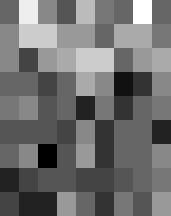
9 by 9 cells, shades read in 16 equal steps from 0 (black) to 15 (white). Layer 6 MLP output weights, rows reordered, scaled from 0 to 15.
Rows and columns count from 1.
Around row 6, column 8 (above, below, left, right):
6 6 6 2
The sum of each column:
52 63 50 59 71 53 50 66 64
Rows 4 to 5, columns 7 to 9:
1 3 8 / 3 6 7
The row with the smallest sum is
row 8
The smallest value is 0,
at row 7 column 3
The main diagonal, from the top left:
6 12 9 6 2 3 6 6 9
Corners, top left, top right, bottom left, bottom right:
6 6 4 9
